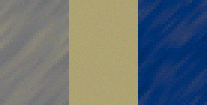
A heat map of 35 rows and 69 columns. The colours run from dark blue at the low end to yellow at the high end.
It is made of 1 by 3 panels. Panel 1,1: middling, slanting up to the right, faint in contrast. Panel 1,2: high, flat. Panel 1,3: very low, slanting up to the right, faint in contrast.
